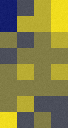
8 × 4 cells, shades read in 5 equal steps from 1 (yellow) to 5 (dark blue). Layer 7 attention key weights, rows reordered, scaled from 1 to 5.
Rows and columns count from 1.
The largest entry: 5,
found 2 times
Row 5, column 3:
3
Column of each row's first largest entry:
1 1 2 1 1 1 3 2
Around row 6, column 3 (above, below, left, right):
3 4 3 3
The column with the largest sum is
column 1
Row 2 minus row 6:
2 -1 -1 -2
